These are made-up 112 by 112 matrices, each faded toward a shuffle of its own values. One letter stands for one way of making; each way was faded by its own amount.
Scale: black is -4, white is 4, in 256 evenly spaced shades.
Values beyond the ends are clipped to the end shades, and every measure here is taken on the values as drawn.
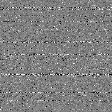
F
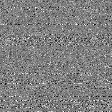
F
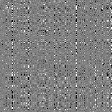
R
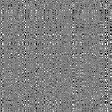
R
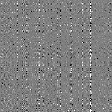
R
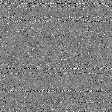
F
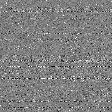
F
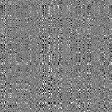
R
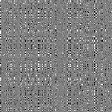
R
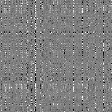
R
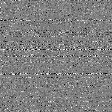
F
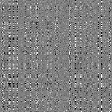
R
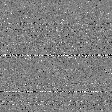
F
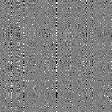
R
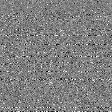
F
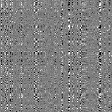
R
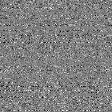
F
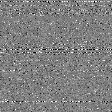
F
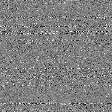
F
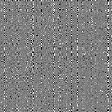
R
